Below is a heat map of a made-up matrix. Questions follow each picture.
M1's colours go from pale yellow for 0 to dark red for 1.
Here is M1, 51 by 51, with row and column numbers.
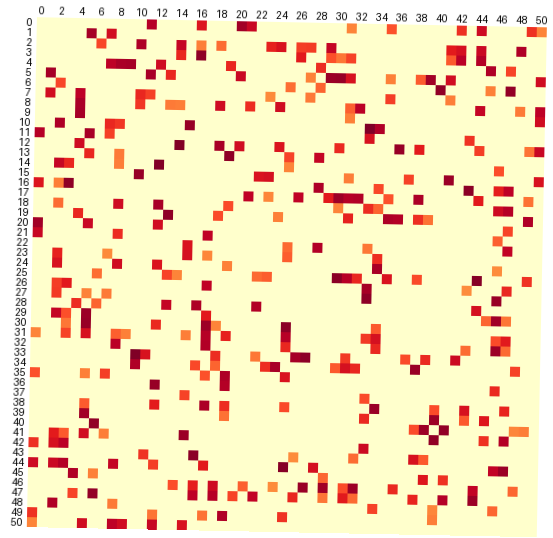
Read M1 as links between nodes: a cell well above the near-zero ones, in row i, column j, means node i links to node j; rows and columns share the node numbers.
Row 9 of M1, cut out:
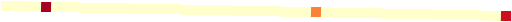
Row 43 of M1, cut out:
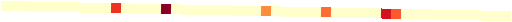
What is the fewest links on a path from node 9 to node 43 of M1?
4
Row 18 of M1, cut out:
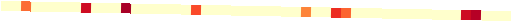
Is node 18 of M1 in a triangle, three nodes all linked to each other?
yes
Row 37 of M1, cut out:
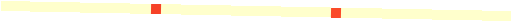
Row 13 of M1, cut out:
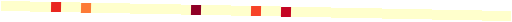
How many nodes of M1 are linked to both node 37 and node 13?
0
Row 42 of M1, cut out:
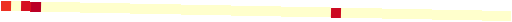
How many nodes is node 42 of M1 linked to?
4
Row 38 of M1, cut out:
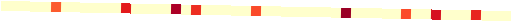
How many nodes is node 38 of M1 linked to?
9
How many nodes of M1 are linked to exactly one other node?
0
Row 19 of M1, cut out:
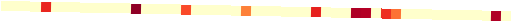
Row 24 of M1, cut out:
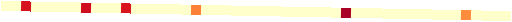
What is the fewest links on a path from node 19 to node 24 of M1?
1
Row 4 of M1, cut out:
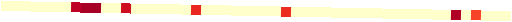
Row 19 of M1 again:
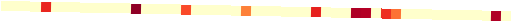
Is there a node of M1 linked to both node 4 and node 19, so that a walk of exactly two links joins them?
no
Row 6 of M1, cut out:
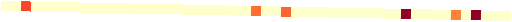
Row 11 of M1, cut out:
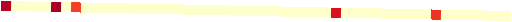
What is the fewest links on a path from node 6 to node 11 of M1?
4
